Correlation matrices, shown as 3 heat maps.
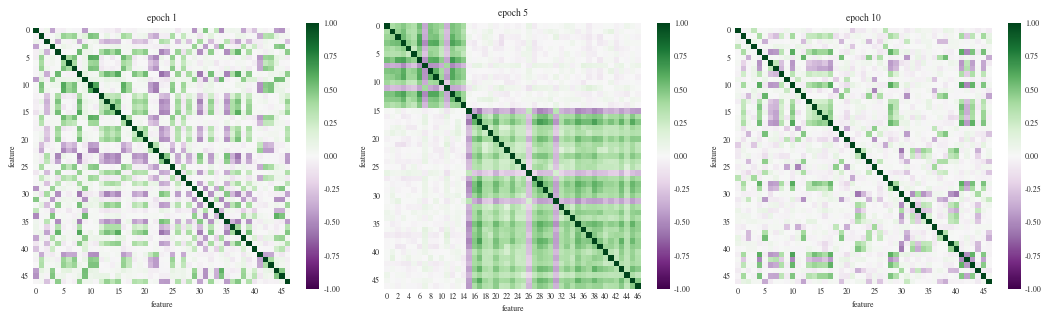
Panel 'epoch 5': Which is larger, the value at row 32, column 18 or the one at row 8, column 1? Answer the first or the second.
the second
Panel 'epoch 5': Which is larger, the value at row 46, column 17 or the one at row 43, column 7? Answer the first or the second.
the first
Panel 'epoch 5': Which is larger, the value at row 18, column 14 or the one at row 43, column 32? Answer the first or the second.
the second
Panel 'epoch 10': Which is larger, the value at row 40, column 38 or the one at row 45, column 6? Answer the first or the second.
the first
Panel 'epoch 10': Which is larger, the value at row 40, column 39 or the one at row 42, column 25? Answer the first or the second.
the first
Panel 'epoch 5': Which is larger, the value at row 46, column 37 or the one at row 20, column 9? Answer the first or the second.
the first
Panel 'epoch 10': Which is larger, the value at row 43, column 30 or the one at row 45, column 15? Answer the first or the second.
the second
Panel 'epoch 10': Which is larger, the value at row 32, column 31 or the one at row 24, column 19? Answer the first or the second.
the second
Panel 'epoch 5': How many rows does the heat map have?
47
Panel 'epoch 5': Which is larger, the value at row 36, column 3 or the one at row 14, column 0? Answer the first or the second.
the second
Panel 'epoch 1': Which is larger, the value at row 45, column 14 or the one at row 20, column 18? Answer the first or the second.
the second
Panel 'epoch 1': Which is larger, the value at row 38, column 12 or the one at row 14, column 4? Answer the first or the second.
the second
